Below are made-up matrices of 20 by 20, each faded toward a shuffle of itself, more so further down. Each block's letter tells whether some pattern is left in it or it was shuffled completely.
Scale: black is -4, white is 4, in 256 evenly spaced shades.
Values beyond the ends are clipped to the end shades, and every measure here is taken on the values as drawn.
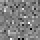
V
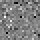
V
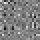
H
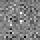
H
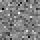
V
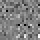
H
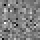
H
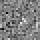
V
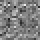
H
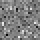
V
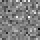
H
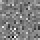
H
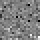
V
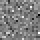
V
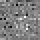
H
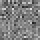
H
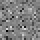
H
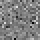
H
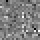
H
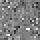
V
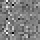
H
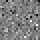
V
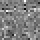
H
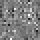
H
